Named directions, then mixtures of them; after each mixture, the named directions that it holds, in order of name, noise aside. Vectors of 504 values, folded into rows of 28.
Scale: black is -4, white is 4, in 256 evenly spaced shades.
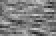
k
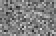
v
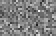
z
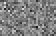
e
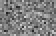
v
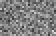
e, v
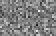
z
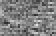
k, z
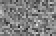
k, z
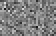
e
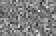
z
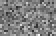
v, z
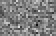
k, z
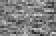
k, v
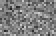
v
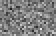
v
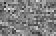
e, k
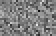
z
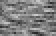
k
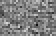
k, z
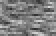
k
